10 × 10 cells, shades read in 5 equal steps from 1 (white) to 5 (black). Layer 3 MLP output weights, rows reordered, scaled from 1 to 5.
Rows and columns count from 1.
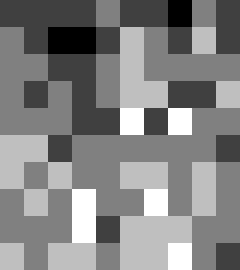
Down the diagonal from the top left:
4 4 4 4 4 3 2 3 3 4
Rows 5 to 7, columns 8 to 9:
1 3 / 3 3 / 3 2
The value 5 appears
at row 1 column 8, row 2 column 3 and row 2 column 4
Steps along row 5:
same same up same down up down up same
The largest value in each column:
4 4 5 5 4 4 4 5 4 4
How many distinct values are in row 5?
3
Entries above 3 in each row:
8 6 2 4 3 2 0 0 1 1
